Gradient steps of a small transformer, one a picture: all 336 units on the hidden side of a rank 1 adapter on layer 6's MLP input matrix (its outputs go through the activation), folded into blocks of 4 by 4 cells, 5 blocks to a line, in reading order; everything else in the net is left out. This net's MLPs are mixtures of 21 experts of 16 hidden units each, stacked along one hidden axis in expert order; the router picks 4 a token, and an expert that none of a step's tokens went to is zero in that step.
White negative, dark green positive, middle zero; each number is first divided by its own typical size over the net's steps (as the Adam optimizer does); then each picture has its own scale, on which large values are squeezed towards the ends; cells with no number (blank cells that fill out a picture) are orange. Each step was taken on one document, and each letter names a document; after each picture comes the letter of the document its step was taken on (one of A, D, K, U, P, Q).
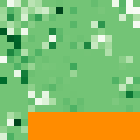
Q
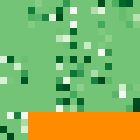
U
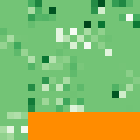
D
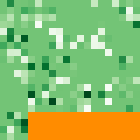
Q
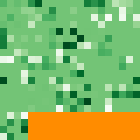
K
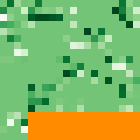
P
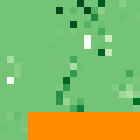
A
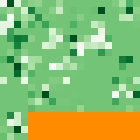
Q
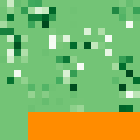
P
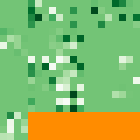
K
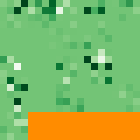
U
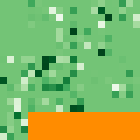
D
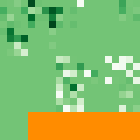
P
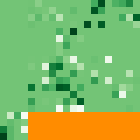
D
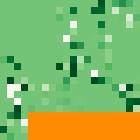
U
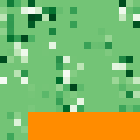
P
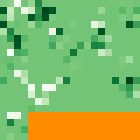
Q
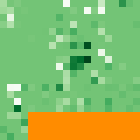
U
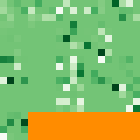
U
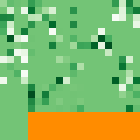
Q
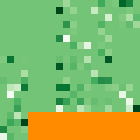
U
